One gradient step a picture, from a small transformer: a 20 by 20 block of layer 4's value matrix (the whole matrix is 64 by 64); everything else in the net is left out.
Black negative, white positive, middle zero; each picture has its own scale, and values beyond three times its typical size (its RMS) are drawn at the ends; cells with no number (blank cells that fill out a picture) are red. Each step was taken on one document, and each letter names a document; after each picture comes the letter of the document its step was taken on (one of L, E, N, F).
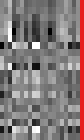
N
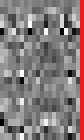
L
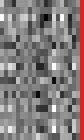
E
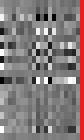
L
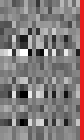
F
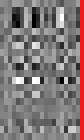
N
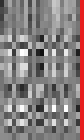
F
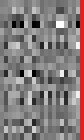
N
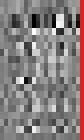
N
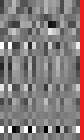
E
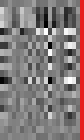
L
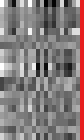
L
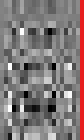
N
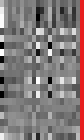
L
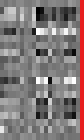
L
